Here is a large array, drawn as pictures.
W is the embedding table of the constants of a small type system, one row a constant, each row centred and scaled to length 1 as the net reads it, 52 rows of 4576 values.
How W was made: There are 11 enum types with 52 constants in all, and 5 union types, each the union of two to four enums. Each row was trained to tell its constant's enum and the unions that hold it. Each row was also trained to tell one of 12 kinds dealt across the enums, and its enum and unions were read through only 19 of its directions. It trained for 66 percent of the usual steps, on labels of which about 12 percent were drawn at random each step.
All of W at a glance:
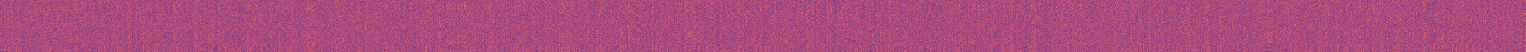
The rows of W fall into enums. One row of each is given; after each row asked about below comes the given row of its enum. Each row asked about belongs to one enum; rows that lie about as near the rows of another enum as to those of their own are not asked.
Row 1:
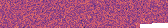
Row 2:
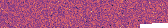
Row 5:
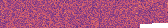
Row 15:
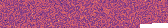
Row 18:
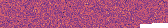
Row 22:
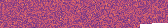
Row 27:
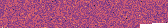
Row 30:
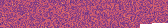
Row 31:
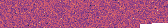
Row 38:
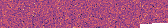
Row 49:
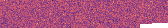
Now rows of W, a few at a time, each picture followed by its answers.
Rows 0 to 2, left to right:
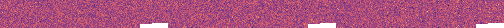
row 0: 27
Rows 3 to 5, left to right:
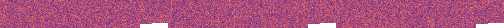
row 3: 18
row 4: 22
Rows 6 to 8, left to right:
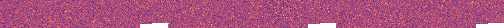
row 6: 1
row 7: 18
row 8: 18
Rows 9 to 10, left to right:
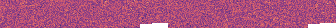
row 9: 49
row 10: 1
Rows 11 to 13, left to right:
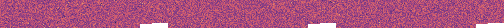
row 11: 2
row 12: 18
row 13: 18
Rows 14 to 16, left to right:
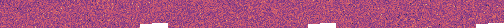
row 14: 30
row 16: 38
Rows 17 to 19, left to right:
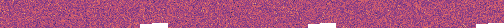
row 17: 2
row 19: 15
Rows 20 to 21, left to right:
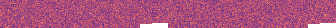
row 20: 49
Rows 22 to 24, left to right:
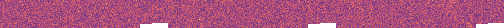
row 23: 49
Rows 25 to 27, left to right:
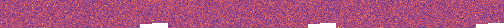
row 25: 27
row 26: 49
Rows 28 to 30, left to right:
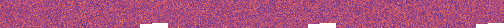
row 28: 15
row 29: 5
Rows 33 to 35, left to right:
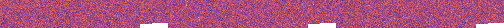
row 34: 22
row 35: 2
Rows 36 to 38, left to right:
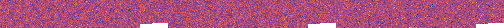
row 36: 1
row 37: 2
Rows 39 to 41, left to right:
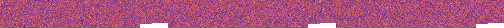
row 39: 22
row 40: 49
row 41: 22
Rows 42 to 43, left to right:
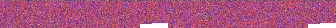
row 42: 22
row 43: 5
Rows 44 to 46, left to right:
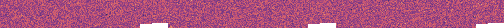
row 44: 15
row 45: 2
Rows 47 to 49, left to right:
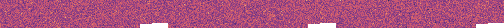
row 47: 1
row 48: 27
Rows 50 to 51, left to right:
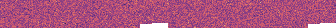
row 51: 1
